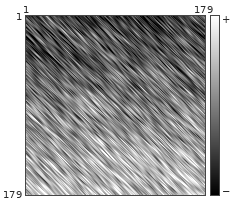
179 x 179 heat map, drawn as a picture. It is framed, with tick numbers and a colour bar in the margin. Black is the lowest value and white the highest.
Slope: up to the bottom. Grain: diagonal, down to the right. Histogram: bell-shaped. Odd rows or columns: none.
